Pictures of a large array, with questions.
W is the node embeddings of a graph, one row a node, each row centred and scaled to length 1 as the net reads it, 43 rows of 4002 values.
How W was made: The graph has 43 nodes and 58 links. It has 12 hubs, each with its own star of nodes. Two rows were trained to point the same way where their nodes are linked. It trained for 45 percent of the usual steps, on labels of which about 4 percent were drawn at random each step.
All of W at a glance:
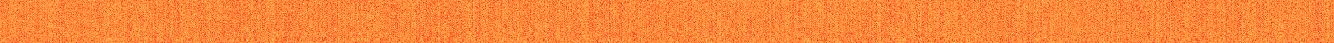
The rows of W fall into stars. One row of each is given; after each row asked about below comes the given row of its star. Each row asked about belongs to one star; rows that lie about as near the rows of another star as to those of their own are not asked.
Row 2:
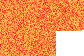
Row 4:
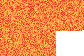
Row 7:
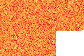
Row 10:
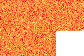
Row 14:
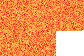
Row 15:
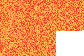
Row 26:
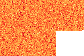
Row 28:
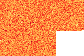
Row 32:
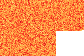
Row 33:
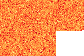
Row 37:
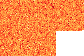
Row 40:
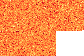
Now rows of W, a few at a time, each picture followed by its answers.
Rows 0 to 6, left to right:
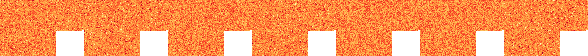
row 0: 10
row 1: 15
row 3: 26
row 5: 10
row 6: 7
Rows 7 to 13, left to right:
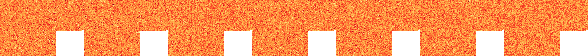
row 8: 4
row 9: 2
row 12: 26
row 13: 37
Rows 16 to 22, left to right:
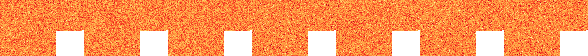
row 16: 32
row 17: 15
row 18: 7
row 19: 33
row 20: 26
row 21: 40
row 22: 15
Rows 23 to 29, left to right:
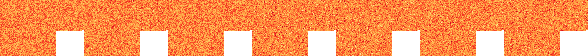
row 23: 26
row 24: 15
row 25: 33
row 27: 33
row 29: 4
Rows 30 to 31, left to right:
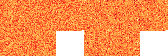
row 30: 28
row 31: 10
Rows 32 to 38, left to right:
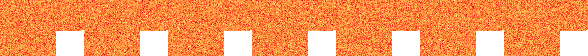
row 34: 33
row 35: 10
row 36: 32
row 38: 14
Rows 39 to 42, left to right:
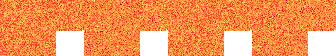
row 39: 40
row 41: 2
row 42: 37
